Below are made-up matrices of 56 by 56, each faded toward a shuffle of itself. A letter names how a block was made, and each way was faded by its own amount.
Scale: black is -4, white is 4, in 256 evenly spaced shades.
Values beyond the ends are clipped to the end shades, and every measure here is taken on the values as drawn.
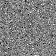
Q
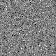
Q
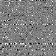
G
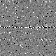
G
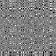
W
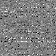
G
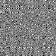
G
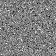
Q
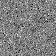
Q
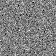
Q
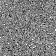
Q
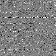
G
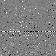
G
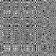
W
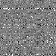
G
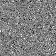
Q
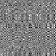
W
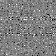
G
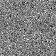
Q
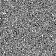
Q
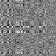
W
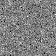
Q
